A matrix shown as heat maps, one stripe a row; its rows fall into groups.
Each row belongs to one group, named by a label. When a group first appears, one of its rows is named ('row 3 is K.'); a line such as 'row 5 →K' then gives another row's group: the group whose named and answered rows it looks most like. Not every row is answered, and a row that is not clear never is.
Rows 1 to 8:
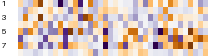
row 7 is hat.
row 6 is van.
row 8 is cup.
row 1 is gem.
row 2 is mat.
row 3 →gem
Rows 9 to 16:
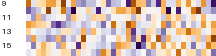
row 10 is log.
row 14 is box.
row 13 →hat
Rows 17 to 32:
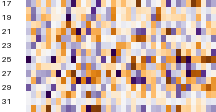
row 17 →log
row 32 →gem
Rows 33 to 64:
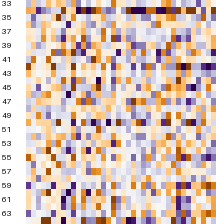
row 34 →hat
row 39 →hat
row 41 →gem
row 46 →gem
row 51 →cup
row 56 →mat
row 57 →gem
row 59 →van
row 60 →gem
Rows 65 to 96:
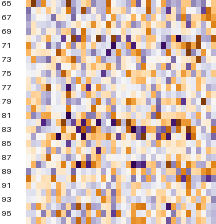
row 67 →van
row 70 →cup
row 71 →hat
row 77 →gem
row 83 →hat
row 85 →gem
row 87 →gem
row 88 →hat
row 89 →van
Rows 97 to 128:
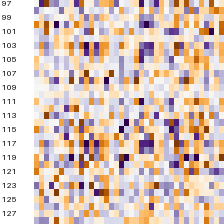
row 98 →van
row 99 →hat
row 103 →hat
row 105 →hat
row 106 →hat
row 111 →hat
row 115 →hat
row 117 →hat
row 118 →hat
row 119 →cup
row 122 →gem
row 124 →gem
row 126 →box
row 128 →log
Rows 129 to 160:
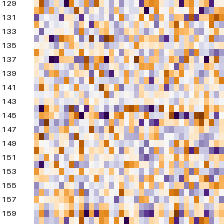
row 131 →van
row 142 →cup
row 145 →log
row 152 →log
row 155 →van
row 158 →hat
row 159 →hat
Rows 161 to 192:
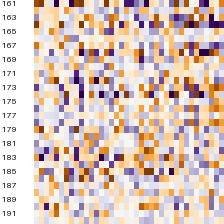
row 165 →mat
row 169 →hat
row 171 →gem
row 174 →box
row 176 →van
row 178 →van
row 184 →mat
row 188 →mat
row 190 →log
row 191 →gem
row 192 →hat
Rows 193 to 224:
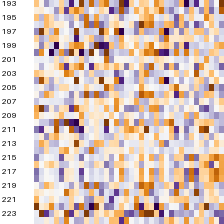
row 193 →cup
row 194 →cup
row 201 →cup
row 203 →box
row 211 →log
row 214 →mat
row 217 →van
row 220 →box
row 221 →mat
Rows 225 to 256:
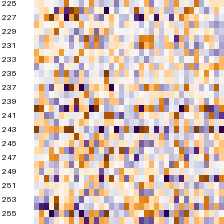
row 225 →box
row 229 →gem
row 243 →box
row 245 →hat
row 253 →log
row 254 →log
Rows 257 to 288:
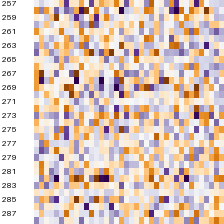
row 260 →mat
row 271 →gem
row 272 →box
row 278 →log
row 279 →van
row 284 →mat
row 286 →mat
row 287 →box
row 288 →van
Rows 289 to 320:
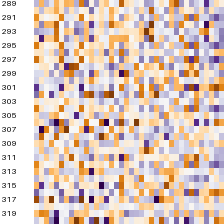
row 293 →log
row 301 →van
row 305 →gem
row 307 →mat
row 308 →gem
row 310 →log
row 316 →van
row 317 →mat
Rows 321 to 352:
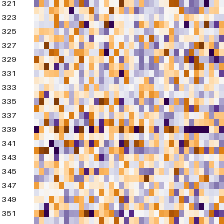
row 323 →gem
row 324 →cup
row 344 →box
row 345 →hat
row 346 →log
